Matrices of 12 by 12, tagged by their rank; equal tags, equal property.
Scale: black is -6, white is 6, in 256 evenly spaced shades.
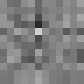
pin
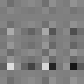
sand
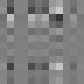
sand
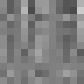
pin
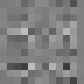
pin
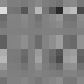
sand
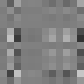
sand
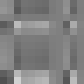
sand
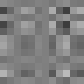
sand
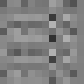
pin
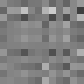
pin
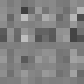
pin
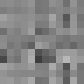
pin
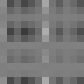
sand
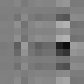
sand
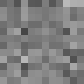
pin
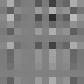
sand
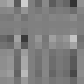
sand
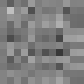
pin
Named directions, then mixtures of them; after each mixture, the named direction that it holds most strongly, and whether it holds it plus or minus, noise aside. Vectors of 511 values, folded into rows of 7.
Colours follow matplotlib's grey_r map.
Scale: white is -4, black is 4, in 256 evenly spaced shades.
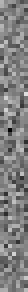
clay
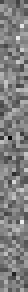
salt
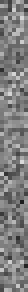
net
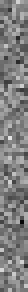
salt, minus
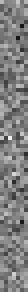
salt, minus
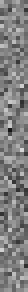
clay, plus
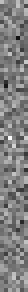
salt, minus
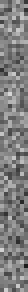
net, plus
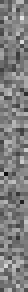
net, plus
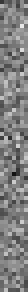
salt, plus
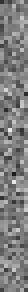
clay, minus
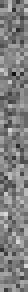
net, minus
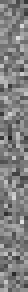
salt, plus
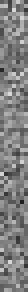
net, plus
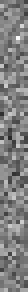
salt, plus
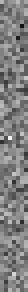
salt, minus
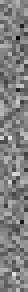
salt, minus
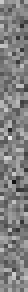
salt, minus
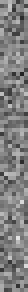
net, minus
